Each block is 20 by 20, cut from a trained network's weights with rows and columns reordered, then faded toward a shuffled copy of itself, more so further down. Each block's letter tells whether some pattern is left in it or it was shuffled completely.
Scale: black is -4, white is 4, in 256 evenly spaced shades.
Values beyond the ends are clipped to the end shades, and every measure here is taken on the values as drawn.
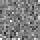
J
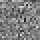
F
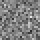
J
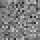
F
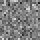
J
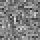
J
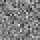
J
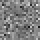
F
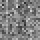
F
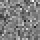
J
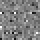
F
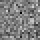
F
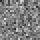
J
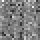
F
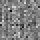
F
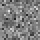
J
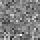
J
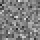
J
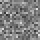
F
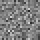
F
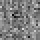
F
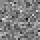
J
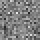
F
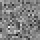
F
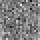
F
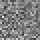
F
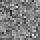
J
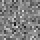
J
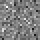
J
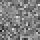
J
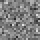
J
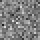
J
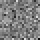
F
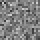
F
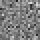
J
